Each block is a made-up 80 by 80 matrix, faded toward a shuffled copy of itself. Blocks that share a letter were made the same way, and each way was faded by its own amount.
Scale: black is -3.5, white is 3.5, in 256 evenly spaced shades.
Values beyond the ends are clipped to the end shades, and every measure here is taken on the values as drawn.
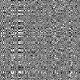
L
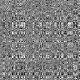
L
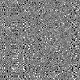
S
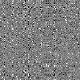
S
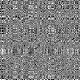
L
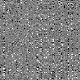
S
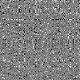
S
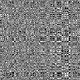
L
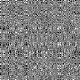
L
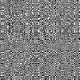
L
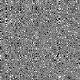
S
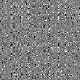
S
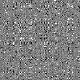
S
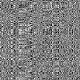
L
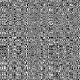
L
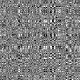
L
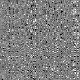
S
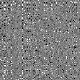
S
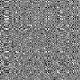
L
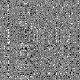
S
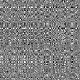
L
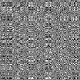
L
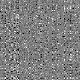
S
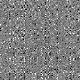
S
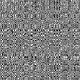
L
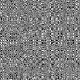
L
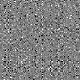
S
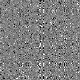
S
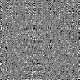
S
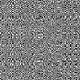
L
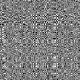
L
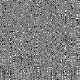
S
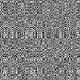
L
